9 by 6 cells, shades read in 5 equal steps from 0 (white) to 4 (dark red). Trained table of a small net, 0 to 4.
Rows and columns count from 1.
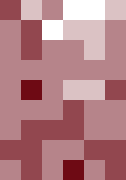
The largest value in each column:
3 4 3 4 3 3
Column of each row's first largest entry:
1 2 2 1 2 4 2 1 4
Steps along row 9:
up down up down up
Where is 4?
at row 5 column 2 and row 9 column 4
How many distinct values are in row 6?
2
